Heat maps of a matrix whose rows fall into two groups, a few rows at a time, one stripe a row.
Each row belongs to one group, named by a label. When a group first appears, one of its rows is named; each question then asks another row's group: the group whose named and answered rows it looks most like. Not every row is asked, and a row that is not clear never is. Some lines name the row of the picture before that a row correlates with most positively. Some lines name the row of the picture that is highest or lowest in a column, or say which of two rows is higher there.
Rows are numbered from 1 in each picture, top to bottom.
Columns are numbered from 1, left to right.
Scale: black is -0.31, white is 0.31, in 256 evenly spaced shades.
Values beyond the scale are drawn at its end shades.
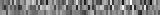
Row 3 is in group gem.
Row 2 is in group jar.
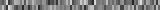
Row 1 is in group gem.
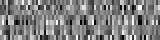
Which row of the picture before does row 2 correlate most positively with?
1
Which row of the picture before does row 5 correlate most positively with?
2
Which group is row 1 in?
gem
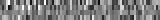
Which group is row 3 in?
gem
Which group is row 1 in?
jar
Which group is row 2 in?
gem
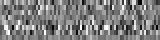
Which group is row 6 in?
gem
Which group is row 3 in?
gem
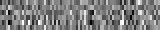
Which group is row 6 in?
jar
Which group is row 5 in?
gem
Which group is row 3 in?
gem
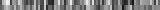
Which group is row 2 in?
jar
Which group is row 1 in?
jar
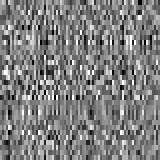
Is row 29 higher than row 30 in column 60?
No
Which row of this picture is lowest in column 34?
20
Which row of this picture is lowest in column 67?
15
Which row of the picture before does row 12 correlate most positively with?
2
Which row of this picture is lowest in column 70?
1
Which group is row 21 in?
jar
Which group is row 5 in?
jar
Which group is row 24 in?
gem
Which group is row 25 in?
jar
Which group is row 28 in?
gem
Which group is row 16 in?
jar
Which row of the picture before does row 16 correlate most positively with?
2
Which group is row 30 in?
gem
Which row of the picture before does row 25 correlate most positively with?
2
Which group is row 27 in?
gem
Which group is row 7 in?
gem
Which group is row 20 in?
gem
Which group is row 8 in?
jar
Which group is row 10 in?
jar
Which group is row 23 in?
gem
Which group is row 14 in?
gem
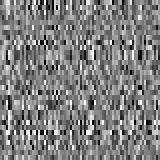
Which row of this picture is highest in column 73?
25
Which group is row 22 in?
gem
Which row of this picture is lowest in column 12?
24
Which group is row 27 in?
jar
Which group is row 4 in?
gem
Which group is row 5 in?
jar
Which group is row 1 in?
jar
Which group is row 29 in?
jar
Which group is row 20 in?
gem
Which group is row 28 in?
gem
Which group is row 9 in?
jar
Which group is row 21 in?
gem
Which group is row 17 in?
jar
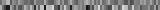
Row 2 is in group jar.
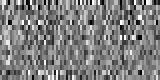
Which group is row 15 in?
gem
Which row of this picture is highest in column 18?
13
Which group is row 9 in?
jar
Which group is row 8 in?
gem
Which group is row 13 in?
jar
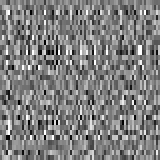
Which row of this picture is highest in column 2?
8
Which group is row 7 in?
jar
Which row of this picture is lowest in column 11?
11
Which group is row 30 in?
gem
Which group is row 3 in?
jar
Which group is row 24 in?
jar
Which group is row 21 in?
jar
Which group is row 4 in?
gem
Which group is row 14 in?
gem
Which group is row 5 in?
jar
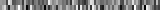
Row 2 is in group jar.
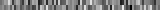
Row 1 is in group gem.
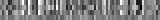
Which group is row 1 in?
gem
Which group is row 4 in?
gem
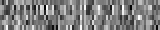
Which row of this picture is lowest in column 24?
4
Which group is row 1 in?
gem
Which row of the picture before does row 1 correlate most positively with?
4
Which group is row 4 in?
gem
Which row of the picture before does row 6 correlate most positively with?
4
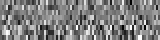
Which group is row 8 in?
gem
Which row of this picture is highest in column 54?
8
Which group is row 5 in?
jar
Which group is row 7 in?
jar
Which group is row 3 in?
gem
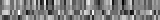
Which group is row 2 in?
jar
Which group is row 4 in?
jar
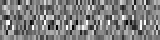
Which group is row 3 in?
jar
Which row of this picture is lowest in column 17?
5
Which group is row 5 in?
jar
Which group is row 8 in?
jar
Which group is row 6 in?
gem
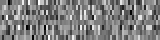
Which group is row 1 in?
gem
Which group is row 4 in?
gem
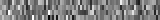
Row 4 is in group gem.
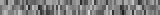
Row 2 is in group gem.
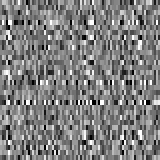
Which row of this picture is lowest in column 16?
21
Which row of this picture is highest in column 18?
21
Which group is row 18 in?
jar
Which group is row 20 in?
gem
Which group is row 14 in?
jar
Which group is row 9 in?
gem
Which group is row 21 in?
jar
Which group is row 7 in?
jar
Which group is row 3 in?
jar
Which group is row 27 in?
gem
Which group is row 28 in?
gem
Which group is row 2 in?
gem
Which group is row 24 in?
gem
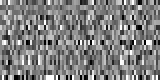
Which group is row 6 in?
gem
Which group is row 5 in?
jar
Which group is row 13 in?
gem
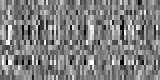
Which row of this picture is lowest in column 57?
5
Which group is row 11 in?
gem
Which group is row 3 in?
jar
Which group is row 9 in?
jar
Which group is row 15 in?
gem
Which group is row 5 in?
jar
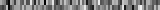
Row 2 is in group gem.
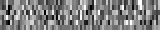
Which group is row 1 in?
gem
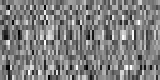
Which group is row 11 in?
gem
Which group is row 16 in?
gem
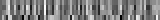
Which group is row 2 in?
jar
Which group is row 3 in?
jar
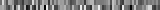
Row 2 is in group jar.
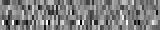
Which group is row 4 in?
gem
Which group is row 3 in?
gem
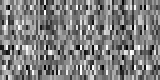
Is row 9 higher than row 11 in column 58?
No
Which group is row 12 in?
jar
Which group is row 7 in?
gem
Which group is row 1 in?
jar
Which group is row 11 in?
jar
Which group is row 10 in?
gem
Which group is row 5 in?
gem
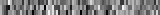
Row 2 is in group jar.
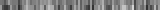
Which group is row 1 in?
jar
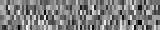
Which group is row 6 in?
jar
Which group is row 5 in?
gem
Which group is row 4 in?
jar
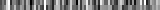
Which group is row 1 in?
jar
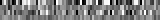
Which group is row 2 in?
gem
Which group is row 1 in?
gem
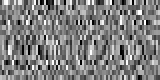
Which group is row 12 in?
jar
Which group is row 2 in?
gem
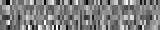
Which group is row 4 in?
jar
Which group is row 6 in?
gem
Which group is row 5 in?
jar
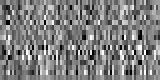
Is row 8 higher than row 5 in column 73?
Yes
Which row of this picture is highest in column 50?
5
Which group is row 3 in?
gem
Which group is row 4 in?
jar
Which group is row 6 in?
jar
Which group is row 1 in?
jar
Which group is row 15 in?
jar
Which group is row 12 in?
gem
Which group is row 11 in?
jar
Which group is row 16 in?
jar
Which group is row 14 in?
jar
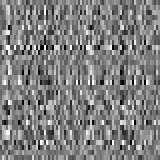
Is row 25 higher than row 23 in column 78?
Yes
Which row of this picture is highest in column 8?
10
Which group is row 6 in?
gem
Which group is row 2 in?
jar
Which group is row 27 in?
jar
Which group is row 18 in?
gem
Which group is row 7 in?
jar
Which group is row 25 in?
jar
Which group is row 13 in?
jar
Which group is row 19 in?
gem
